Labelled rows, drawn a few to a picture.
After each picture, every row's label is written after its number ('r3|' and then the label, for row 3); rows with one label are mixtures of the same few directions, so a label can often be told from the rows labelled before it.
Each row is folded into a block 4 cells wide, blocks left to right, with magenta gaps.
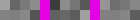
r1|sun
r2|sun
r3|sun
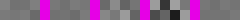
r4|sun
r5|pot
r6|pot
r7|pot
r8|pot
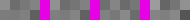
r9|sun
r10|sun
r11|pot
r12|sun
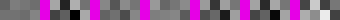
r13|sun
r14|pot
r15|pot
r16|sun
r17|pot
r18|pot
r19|pot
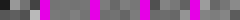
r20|sun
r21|pot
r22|pot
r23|sun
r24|sun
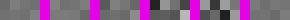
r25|sun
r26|sun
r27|sun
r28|sun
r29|pot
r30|pot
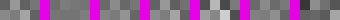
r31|pot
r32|sun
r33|pot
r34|pot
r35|pot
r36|pot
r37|sun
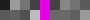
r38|sun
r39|sun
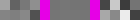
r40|sun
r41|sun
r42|pot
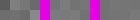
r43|sun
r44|pot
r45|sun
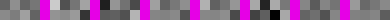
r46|pot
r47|sun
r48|sun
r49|sun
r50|sun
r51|pot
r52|pot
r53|sun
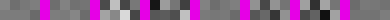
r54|sun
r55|pot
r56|pot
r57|sun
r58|sun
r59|pot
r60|pot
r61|sun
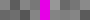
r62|pot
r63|sun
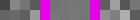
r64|sun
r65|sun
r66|pot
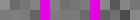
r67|sun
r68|sun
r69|pot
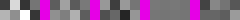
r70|pot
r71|pot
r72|pot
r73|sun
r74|sun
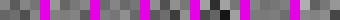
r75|pot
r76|sun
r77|pot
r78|pot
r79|pot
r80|sun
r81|sun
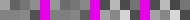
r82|sun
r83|sun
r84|pot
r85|pot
